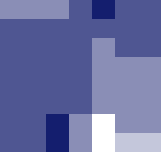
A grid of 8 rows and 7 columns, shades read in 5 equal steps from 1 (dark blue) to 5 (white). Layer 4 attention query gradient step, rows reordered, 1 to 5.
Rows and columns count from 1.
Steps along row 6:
same same same up same same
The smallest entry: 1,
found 3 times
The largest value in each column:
3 3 3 3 5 4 4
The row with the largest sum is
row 8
